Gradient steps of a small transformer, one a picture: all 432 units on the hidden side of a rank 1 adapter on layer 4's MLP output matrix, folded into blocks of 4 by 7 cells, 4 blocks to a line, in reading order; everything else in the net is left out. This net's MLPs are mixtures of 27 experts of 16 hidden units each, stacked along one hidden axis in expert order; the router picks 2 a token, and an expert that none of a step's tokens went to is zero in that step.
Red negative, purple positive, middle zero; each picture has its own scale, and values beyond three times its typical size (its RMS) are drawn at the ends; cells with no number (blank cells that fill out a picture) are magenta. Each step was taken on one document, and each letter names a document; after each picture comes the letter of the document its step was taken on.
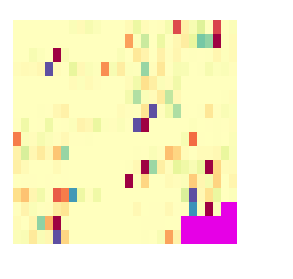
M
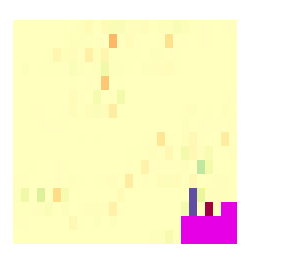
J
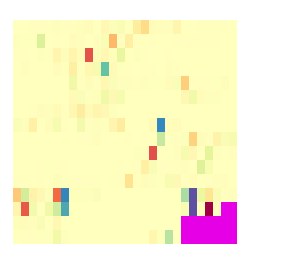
J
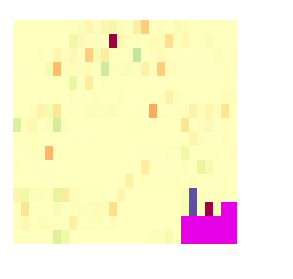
J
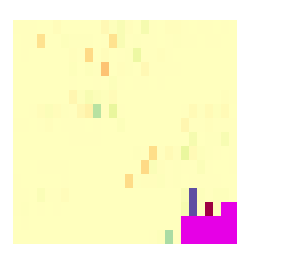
J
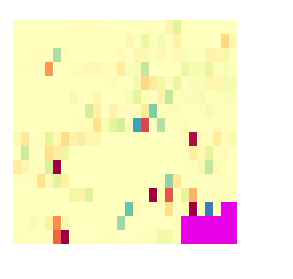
M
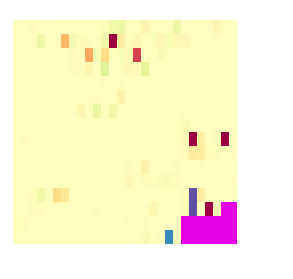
J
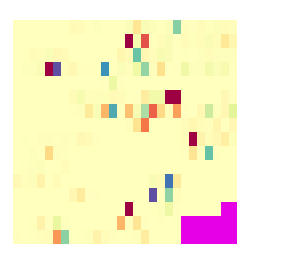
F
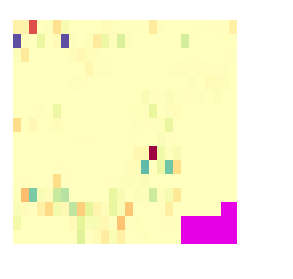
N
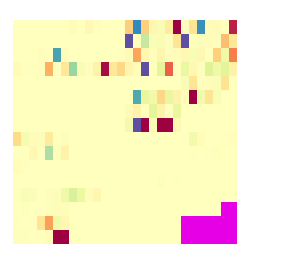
M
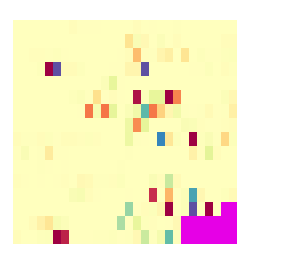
F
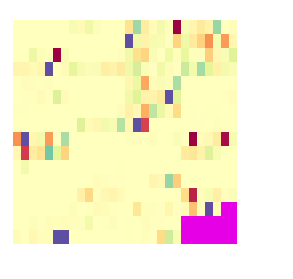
M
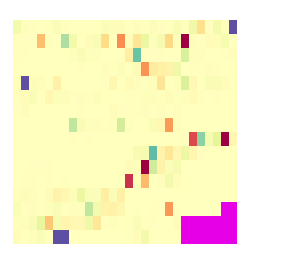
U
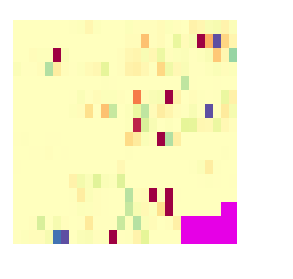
F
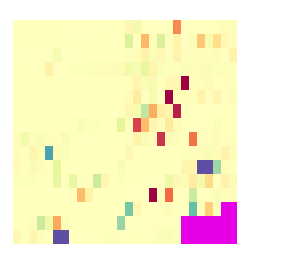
M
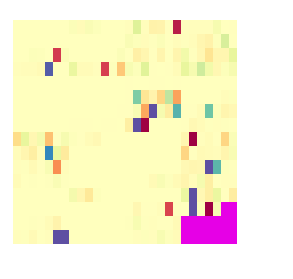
M
